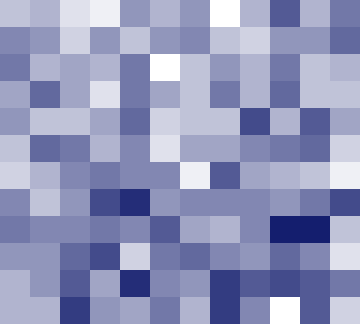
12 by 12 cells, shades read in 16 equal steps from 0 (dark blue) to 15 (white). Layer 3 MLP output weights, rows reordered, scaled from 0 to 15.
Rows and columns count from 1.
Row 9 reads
6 7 7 6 7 4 9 10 7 0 0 11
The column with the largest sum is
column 12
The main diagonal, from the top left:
11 8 9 13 5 13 14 7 7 5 4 12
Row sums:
119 105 112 105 104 100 111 76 74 87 66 95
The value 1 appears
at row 8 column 5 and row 11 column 5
